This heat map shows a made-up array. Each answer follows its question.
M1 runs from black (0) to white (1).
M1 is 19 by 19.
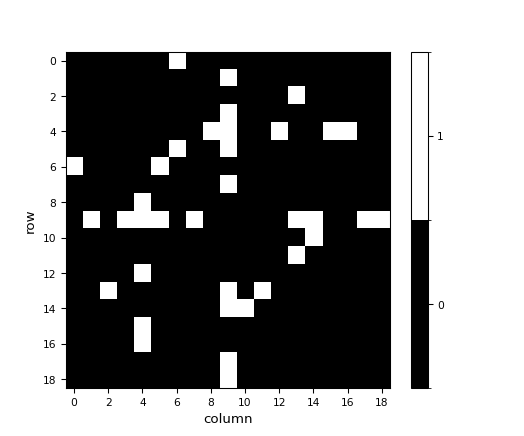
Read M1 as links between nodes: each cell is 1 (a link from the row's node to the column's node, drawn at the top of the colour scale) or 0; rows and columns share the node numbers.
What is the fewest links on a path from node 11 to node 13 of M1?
1
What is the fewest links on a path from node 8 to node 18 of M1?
3
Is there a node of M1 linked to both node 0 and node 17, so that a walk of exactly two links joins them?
no
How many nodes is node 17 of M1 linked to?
1
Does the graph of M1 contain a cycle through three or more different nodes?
no
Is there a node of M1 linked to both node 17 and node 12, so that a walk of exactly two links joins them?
no
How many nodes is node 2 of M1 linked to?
1
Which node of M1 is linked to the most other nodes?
node 9
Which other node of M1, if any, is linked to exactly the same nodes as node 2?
node 11
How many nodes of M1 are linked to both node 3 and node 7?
1
